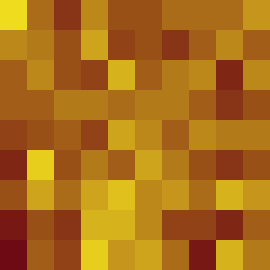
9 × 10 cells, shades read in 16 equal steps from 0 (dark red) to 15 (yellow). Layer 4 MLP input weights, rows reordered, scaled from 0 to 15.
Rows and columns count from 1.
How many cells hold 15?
1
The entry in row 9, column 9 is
12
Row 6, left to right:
2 14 5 8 6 11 8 5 3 5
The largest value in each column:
15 14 8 14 13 11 10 9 12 10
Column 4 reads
9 11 4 8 4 8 11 12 14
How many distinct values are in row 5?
6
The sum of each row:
75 66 70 65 70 67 95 58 73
